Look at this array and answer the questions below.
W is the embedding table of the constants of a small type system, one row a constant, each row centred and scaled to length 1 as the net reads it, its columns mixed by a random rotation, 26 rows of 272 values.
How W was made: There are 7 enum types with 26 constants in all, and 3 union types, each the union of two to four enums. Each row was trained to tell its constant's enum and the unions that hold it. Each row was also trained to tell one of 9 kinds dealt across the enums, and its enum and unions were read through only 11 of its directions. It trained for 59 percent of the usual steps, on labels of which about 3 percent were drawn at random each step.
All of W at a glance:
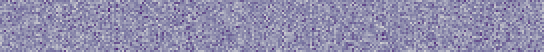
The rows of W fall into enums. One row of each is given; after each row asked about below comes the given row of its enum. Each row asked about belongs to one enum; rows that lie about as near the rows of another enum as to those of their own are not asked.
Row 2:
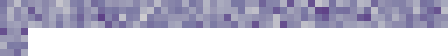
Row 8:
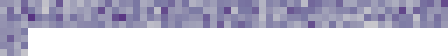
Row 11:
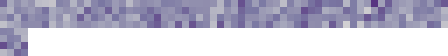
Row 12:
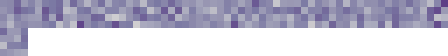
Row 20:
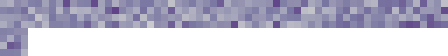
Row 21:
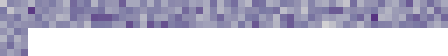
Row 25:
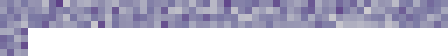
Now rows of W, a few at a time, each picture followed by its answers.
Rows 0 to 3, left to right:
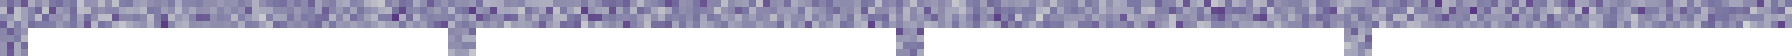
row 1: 8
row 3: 12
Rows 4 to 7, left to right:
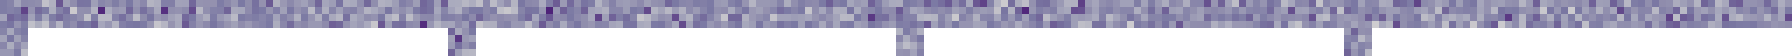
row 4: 8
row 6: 21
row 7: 20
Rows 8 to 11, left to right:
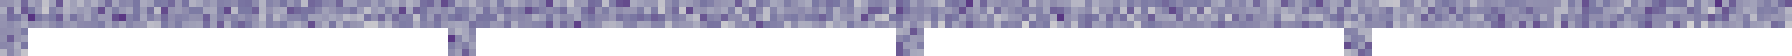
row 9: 25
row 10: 20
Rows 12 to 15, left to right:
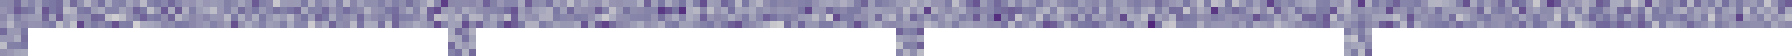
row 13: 21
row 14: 2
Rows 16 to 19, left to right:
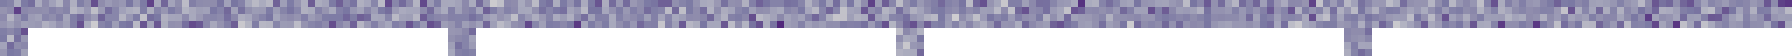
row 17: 11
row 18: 21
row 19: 11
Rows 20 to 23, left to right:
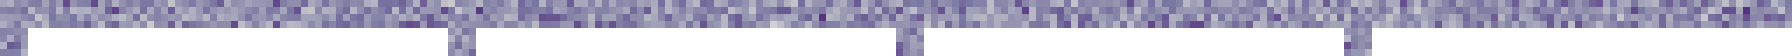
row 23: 8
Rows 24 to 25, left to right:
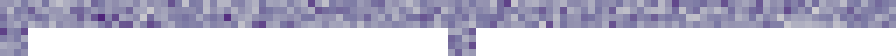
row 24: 2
